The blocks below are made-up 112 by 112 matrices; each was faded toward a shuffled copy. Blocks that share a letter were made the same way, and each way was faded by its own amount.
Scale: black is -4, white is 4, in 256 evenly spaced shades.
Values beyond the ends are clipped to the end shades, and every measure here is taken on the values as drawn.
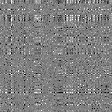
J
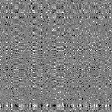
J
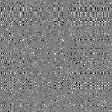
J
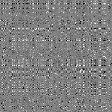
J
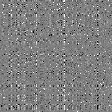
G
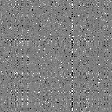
G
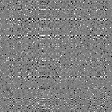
J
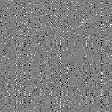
G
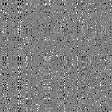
G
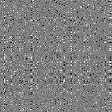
G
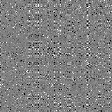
G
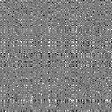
J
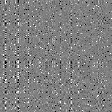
G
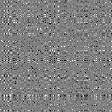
J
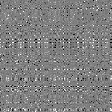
J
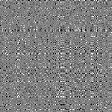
J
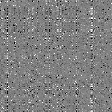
G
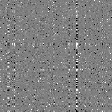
G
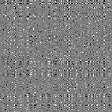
J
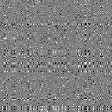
J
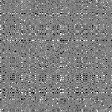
J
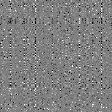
G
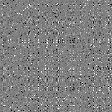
G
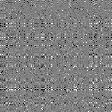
J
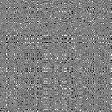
J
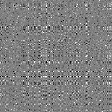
J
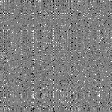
G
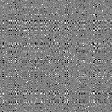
J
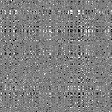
J
